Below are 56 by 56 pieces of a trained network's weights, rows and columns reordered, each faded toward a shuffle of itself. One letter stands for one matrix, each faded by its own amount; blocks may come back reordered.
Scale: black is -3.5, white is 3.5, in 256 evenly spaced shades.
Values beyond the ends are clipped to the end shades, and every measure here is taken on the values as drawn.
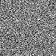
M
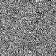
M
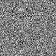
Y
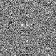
Y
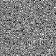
M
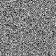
M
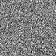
Y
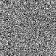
M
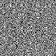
M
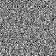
M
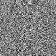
Y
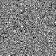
M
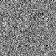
M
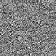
Y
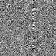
Y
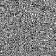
Y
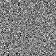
M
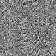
M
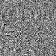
M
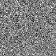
M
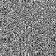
Y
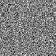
M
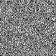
Y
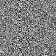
Y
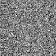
M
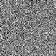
Y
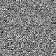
Y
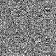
Y
